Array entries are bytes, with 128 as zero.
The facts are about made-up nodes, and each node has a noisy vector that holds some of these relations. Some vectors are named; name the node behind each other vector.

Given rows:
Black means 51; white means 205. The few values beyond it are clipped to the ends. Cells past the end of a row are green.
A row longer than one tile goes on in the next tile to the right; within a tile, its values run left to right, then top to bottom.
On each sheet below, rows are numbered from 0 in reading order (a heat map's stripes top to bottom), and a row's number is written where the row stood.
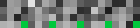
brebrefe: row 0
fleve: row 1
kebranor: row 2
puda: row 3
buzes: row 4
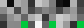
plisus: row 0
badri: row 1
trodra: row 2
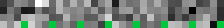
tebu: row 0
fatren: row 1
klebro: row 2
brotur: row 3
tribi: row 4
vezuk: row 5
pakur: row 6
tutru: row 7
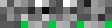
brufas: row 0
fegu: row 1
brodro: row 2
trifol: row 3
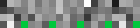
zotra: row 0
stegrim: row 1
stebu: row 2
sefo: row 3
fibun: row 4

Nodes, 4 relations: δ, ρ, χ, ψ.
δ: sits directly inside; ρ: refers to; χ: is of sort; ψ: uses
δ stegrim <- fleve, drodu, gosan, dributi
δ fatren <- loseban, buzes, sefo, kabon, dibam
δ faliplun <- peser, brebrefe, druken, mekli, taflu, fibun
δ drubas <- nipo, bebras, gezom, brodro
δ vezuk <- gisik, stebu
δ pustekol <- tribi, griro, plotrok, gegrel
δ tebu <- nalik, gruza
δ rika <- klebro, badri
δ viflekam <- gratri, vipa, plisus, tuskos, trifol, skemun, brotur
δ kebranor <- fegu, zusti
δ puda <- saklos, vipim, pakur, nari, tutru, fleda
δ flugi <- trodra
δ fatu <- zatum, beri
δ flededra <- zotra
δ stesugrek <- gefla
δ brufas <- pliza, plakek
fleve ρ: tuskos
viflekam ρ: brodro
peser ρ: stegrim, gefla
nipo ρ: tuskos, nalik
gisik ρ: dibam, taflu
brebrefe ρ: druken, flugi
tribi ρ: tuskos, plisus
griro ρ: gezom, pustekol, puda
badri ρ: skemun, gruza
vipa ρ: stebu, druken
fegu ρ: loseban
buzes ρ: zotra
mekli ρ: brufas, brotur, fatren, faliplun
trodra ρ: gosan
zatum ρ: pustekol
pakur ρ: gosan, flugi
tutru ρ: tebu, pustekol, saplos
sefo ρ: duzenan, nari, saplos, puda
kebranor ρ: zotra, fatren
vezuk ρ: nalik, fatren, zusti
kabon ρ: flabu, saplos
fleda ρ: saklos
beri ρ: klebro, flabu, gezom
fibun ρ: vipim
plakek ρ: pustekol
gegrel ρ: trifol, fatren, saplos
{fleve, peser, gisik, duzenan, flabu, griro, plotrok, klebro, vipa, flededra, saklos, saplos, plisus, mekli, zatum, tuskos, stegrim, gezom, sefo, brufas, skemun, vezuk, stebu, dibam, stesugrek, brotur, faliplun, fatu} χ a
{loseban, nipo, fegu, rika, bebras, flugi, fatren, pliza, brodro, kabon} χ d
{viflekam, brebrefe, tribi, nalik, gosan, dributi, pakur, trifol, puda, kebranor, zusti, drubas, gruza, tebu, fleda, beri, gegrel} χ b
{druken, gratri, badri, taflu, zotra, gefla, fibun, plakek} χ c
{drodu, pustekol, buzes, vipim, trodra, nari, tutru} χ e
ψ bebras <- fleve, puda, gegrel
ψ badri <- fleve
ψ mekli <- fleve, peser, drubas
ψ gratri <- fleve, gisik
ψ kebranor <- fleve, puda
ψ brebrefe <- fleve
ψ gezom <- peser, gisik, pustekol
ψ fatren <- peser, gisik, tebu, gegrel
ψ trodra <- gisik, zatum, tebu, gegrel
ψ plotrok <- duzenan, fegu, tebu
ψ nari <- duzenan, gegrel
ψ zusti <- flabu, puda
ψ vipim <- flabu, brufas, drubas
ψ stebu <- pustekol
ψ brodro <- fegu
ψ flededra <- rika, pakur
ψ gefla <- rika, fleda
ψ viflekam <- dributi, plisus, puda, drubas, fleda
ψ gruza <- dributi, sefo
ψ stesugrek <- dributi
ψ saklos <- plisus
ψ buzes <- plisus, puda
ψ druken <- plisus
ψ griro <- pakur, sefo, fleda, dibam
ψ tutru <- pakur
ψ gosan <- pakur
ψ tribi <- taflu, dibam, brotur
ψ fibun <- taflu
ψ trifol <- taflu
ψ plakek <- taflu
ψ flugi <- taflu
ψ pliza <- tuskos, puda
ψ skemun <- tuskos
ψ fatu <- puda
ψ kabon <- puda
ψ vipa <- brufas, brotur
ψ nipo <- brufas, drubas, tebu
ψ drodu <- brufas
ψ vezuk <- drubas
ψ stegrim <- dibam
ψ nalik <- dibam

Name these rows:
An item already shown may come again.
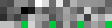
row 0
pakur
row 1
fatren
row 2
fleve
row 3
plotrok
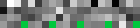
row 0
nipo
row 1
dibam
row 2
flededra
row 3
zatum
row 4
gefla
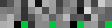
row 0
tutru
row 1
plisus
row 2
vipim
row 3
flededra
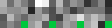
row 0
stesugrek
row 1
bebras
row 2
duzenan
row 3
nari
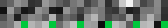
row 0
drubas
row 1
gegrel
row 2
dributi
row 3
drodu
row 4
rika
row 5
tutru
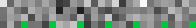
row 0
fleve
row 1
vipa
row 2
gegrel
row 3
flabu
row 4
dibam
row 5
peser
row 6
saklos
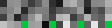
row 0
gosan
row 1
drodu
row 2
druken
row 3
taflu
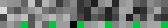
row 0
plotrok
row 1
tuskos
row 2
drodu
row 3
fleda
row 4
zusti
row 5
gruza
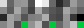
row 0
griro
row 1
pliza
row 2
viflekam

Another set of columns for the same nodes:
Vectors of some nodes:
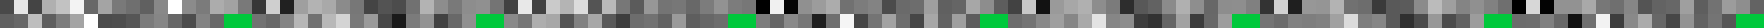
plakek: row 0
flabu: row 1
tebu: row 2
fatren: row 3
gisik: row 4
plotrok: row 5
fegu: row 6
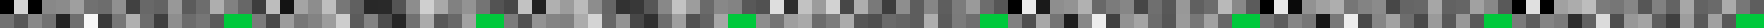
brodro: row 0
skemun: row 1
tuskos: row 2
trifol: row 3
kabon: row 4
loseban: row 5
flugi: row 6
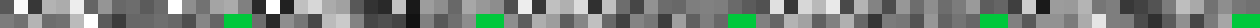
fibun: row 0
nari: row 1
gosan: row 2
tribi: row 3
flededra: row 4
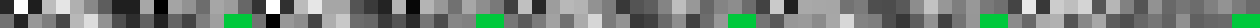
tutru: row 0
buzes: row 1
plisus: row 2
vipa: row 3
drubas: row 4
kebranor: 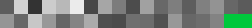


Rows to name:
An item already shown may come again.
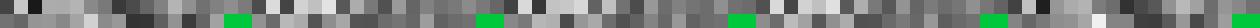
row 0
fleve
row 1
puda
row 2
fleda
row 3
puda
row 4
gezom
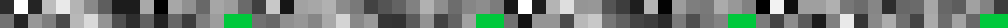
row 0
tutru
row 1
fleve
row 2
vipim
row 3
pliza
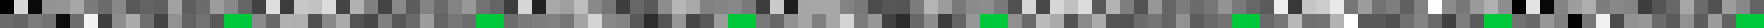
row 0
fegu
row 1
zusti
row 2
duzenan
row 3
brufas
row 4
puda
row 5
taflu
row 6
rika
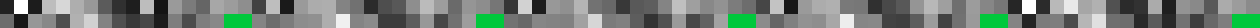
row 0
trodra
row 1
gezom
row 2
plotrok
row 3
gezom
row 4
pustekol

